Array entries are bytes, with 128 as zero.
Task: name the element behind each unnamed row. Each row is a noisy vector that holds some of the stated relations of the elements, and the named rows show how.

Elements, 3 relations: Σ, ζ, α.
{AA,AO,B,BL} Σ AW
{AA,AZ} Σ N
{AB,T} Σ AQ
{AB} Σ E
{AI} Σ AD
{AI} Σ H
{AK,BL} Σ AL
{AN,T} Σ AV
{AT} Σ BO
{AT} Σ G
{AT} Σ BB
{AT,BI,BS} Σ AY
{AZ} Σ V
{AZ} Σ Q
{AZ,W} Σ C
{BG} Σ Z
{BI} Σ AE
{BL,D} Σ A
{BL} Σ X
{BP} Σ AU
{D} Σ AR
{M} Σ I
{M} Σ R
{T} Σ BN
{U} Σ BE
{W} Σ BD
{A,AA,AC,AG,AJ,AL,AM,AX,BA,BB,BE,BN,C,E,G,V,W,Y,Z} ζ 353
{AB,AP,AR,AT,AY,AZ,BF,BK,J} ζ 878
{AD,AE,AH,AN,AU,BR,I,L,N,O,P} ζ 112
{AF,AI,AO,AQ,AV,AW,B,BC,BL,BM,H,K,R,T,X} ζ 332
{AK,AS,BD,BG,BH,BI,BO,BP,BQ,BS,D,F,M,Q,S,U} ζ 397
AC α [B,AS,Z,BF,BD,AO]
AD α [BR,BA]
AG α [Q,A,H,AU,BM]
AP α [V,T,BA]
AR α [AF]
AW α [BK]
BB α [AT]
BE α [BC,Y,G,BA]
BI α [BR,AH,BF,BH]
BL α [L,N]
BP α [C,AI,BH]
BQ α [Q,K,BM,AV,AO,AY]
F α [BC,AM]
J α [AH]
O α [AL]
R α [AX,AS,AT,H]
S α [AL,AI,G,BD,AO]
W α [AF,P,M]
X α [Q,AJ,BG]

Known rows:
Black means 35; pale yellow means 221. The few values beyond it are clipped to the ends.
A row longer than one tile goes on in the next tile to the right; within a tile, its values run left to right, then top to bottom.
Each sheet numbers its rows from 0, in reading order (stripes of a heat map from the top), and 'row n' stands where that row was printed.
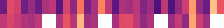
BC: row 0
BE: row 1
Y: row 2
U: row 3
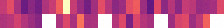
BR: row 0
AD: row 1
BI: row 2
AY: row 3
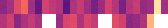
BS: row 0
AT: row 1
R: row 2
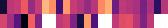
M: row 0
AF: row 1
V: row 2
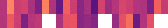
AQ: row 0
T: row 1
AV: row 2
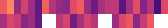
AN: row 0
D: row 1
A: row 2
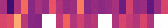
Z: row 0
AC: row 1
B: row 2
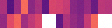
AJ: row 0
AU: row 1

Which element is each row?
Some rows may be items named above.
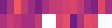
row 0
BH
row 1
AW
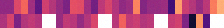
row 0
BS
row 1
AS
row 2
AC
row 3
AF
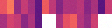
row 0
AN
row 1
G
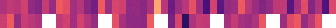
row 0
J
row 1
O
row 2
I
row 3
BP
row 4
BD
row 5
A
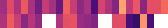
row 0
AB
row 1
T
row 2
AR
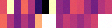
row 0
N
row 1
AS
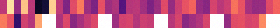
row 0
BL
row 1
BQ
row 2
AT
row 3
BO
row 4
H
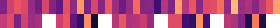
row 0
F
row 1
W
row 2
AA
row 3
AR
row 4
P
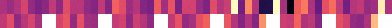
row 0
AZ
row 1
AP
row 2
O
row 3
X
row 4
L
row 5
BG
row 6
R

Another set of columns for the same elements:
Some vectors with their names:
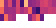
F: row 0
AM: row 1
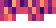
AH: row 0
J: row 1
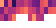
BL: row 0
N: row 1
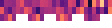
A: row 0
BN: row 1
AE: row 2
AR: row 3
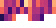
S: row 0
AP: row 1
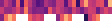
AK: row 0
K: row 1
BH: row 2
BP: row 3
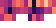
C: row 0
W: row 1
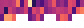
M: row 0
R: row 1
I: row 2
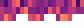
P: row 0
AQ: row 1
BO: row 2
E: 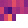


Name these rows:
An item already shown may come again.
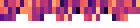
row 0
O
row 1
AP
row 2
AT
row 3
AT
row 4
BP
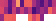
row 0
BD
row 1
BC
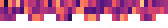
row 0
AR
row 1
BO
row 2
AD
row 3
T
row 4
AI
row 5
AW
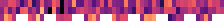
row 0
AN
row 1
AT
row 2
AF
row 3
AS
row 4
AY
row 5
BS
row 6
AC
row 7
Z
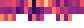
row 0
AB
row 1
W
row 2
Q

